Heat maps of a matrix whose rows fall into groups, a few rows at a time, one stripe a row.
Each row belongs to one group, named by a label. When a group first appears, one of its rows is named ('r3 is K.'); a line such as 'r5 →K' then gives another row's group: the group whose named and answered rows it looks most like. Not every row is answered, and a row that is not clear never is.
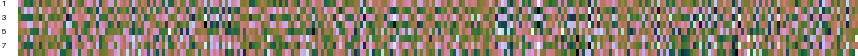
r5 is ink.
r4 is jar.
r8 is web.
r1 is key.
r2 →jar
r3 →key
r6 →web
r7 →key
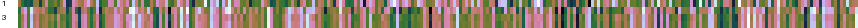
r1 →key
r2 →web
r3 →web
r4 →web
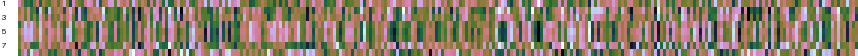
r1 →key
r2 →ink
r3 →ink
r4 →jar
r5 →jar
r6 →jar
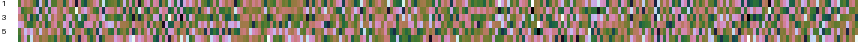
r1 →ink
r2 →web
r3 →ink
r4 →key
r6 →web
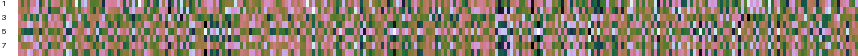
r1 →web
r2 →web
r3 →ink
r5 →key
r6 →jar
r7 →web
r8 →jar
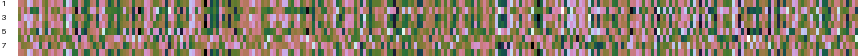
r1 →jar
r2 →ink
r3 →jar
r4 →jar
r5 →ink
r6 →web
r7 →web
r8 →jar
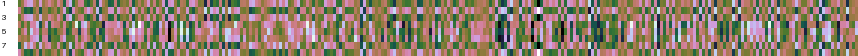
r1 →jar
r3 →jar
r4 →web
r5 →web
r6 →web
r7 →jar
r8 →key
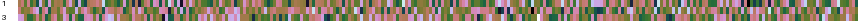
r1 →ink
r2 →web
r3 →key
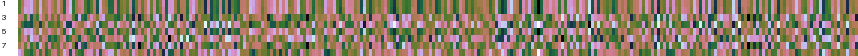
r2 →jar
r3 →ink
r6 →web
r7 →ink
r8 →key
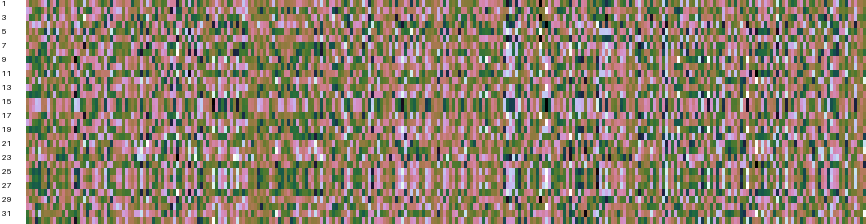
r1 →web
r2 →key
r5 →ink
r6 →web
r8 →ink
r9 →key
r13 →key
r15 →jar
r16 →jar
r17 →ink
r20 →ink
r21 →web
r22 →web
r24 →ink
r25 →key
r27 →key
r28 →ink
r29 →web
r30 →key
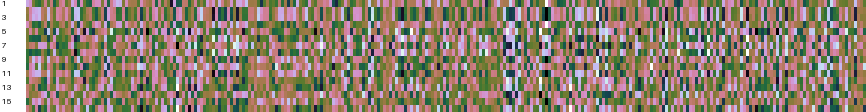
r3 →jar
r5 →ink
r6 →key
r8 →key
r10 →web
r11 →jar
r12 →ink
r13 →ink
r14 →web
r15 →jar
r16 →ink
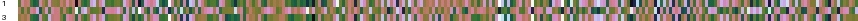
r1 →ink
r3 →ink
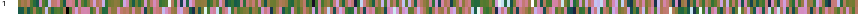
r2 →key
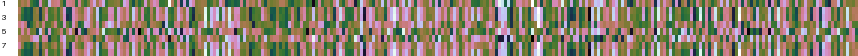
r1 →ink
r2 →key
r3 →key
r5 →ink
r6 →web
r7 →key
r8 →key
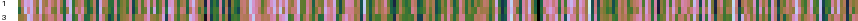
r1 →jar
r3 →jar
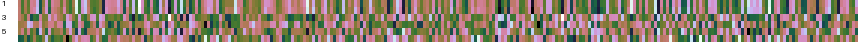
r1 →web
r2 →web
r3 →ink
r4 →jar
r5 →ink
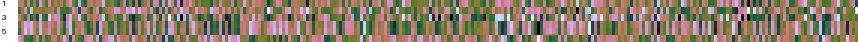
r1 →ink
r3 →ink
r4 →jar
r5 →jar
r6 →key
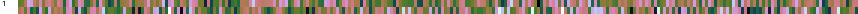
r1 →jar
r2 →ink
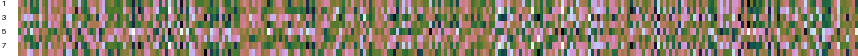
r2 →ink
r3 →jar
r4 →ink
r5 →web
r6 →key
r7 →ink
